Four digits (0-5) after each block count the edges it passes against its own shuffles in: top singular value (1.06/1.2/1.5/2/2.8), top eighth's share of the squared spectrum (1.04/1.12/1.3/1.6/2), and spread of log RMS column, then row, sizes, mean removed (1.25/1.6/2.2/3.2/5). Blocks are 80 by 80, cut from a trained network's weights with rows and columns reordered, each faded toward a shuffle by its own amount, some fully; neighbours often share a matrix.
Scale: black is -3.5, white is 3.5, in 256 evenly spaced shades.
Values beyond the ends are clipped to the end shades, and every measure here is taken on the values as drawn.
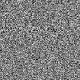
3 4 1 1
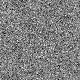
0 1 0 0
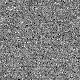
0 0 0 0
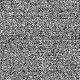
2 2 1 0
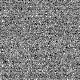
2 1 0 0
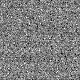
1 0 0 0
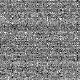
3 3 3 0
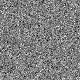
1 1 0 0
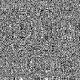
3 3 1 2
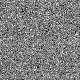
0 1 0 0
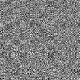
4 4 2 2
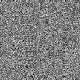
3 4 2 1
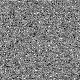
0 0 0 0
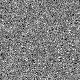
0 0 0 0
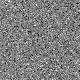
0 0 0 0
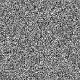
3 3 1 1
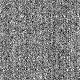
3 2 0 2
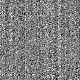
3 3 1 2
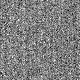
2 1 0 0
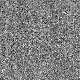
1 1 0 0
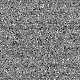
2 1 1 0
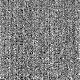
3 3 1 2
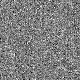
1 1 0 0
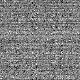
3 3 2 0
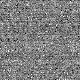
2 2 1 0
